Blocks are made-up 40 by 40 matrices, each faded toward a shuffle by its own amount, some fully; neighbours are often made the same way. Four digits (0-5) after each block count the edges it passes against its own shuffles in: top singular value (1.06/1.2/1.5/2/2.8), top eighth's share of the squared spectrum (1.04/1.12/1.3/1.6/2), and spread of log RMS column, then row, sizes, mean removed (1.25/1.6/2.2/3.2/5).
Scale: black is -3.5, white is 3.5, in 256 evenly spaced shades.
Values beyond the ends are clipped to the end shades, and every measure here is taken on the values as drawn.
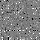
3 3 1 2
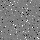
0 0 0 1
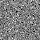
0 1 0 0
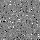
1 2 0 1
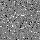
1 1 0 1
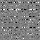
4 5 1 3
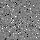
0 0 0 0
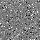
0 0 0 0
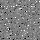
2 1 0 1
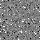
2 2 0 1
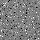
0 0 0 0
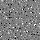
0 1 0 1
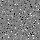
0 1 0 0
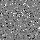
1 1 0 1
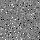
0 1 0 1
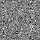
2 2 2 0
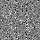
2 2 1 0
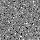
0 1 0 0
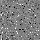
2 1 0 0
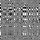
4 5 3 3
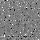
2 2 0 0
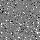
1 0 0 0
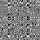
4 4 2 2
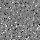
2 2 0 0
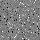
0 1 0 0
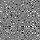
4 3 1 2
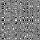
4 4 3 2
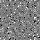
3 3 1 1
